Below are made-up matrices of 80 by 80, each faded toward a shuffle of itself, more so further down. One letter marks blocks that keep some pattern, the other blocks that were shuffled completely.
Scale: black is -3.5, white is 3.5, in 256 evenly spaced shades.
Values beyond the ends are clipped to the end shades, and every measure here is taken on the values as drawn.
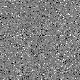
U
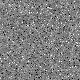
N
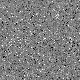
N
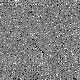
U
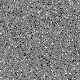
N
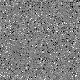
U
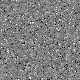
N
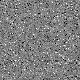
U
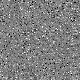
U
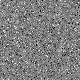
N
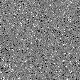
N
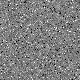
N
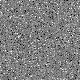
N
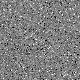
N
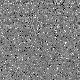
U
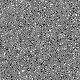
N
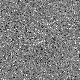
N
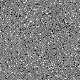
U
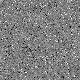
N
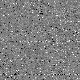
U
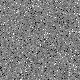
N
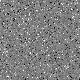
N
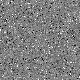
U
